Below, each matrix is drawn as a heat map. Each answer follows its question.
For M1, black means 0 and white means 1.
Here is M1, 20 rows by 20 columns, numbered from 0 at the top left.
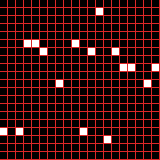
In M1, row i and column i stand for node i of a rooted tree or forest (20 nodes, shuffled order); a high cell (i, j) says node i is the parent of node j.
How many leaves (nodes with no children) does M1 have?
13
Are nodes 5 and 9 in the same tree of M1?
yes
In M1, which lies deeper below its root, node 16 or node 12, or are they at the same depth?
the same depth
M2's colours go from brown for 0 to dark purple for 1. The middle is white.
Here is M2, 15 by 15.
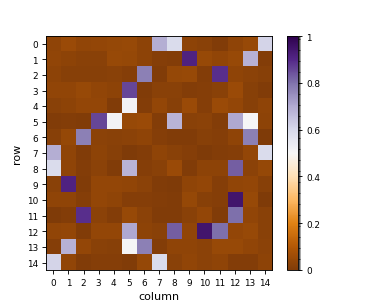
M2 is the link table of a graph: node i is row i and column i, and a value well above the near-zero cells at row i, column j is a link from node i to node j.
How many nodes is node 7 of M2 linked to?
2
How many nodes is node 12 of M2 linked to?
4
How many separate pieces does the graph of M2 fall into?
1
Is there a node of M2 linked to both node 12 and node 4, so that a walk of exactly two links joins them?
yes
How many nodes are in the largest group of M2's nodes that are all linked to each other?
3
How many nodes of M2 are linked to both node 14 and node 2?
0
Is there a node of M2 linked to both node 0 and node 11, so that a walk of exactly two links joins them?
no
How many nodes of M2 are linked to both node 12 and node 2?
1
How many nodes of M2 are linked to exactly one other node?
4
